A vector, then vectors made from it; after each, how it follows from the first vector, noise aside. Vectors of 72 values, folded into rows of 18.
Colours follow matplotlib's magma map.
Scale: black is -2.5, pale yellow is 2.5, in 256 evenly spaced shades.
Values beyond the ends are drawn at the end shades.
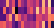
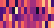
sign-scrambled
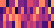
sign-scrambled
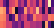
sign-scrambled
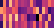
reversed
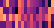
sign-scrambled
